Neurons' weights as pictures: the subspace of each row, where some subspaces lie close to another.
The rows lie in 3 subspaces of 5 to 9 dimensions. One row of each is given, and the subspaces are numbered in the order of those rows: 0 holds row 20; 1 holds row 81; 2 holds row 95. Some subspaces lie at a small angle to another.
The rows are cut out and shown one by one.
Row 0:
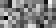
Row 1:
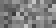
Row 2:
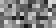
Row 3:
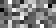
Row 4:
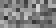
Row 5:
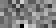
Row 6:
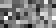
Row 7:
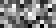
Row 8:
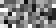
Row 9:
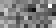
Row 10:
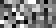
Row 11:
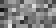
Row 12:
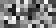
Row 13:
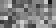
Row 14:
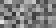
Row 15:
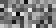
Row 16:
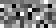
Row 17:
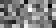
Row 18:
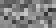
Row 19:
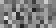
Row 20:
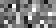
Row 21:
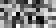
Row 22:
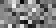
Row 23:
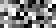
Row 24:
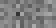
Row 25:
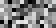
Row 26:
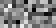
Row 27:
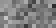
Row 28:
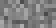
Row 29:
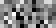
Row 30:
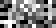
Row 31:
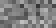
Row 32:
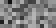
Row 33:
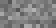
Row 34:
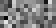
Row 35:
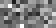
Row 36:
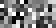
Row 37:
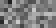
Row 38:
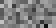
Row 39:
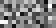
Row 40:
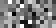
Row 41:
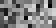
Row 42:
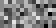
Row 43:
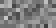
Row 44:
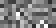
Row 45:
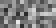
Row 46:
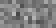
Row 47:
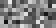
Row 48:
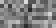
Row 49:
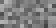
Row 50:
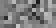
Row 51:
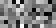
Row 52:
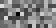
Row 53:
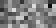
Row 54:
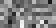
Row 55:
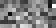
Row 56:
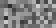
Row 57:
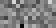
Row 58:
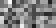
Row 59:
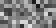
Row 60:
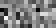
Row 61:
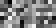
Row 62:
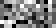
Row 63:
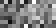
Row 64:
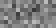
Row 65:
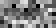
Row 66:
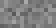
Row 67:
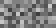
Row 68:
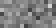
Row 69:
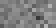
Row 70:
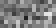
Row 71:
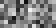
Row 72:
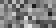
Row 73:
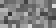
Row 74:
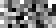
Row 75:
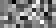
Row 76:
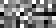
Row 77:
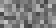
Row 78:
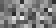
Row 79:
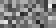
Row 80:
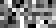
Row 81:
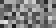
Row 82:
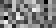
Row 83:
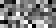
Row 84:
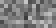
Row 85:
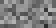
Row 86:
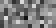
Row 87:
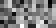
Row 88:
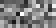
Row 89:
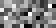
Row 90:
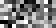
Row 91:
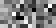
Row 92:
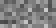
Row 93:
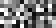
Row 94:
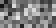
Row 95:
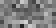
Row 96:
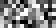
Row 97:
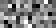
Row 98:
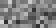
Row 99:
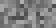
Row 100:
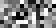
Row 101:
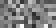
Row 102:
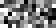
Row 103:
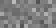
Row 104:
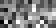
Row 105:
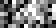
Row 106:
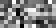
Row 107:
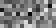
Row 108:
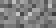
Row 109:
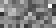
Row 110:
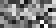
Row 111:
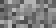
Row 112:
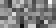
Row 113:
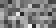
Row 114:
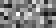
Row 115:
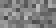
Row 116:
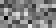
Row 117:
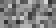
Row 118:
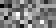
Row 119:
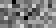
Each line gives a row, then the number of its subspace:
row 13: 1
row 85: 0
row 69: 2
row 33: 0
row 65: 2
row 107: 2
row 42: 2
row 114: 2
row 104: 1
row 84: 0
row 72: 0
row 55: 1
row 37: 1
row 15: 0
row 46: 2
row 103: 2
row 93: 0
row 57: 2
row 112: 1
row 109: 2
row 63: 2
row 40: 2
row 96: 2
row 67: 1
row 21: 2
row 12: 0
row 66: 0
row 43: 0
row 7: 2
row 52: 0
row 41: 0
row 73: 1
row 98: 1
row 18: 2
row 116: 2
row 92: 0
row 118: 2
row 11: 1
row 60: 1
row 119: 2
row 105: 2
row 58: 1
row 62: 1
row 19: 1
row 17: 0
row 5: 2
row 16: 2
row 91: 0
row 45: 0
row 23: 2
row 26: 0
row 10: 1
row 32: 1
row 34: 1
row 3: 1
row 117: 0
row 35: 2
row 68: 2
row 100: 0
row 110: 2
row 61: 1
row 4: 0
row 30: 1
